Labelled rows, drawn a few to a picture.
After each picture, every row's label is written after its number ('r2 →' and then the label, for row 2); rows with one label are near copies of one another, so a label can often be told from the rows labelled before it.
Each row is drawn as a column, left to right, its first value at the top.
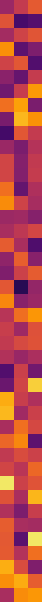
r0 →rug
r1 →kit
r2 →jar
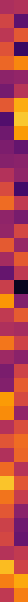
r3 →rug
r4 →kit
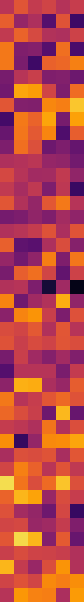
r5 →rug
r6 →jar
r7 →jar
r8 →kit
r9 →rug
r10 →kit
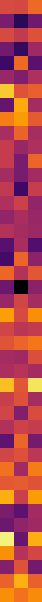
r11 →jar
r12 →kit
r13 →jar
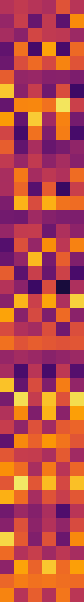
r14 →jar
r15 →rug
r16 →kit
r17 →rug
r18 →kit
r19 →rug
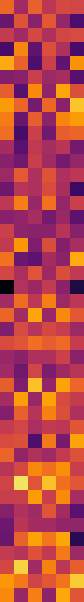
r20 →kit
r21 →rug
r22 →jar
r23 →rug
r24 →jar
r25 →kit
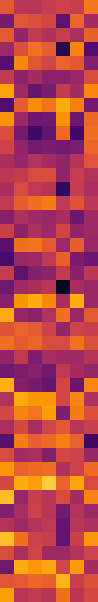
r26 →jar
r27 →rug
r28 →rug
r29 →rug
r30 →kit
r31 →rug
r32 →jar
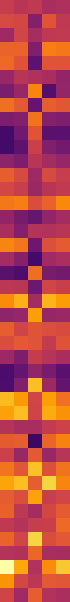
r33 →rug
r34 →rug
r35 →jar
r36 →rug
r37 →rug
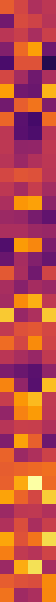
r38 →jar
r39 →rug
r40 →rug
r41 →jar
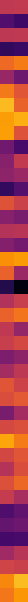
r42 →kit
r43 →kit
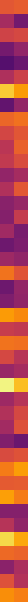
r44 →jar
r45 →jar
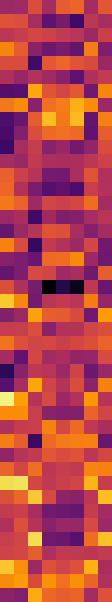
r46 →rug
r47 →rug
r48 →jar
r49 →kit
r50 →kit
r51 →kit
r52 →rug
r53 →jar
